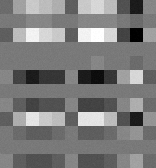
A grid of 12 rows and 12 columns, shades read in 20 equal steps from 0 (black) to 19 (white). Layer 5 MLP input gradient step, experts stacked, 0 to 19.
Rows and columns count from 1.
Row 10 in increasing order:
7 7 7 7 8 8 8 8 9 9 10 11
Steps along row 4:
same same same same same same same same same same same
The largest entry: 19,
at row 3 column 8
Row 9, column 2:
13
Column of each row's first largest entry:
8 3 8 1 8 11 1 11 3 11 1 11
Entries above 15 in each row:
1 0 5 0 0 1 0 0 3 0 0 0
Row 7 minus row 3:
2 -5 -9 -7 -6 2 -9 -10 -7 4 9 -3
